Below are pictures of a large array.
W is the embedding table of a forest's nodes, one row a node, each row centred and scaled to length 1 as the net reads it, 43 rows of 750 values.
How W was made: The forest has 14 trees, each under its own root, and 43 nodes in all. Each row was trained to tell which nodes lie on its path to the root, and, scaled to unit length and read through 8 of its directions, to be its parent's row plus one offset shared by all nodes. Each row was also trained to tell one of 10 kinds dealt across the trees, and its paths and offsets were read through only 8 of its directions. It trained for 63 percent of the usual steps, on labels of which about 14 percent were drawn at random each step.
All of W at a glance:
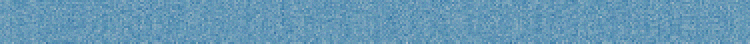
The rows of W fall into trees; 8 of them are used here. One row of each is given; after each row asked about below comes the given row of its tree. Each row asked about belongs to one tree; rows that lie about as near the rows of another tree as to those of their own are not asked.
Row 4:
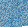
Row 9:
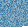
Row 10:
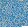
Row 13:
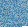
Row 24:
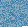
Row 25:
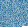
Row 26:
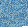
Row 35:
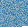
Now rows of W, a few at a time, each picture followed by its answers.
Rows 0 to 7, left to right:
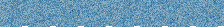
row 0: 4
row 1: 24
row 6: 35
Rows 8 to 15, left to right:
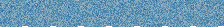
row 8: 35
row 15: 24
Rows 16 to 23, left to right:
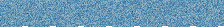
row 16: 9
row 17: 10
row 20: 24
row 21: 35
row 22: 13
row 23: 9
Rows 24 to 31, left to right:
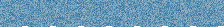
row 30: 25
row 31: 13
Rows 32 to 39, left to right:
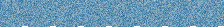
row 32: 25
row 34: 10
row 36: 10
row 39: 35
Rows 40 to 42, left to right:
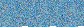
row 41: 25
